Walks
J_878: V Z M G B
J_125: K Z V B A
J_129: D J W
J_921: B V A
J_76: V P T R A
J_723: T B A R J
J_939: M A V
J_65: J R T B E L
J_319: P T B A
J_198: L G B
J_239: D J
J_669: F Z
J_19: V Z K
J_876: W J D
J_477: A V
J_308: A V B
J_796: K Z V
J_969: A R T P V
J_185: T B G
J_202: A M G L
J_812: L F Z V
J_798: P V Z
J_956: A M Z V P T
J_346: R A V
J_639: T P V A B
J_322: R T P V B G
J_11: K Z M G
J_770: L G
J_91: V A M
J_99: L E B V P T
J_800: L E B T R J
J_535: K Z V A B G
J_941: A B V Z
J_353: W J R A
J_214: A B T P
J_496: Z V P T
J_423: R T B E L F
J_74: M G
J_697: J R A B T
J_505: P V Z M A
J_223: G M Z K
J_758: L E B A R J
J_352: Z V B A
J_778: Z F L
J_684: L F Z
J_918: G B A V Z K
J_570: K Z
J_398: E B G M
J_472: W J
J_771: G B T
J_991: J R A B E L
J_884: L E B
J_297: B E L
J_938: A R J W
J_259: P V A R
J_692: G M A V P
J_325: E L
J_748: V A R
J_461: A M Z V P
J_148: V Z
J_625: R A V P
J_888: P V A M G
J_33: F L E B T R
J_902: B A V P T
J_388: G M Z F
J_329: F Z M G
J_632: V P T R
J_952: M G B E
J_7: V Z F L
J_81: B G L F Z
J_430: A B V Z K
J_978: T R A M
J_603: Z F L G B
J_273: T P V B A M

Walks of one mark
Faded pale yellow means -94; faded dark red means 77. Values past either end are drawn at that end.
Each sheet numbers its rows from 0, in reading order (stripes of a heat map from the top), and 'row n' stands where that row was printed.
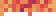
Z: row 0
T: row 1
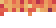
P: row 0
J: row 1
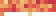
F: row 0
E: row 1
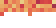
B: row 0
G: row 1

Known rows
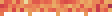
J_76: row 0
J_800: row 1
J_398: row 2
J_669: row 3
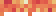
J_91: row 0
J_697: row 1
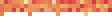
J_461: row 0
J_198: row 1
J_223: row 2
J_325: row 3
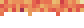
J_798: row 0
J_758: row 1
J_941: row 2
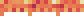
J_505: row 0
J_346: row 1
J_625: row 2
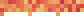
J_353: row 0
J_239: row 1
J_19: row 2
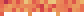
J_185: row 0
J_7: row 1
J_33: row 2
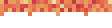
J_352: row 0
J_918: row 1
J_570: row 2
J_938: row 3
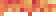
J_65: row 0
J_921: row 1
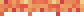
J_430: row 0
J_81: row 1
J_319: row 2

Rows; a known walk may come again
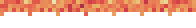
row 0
J_322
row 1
J_888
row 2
J_669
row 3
J_771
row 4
J_812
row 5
J_878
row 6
J_65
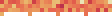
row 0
J_129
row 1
J_99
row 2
J_625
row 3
J_461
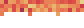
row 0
J_496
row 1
J_472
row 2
J_223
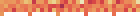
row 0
J_684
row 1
J_352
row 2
J_748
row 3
J_723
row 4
J_956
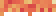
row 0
J_991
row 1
J_259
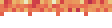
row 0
J_308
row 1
J_477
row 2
J_505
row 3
J_185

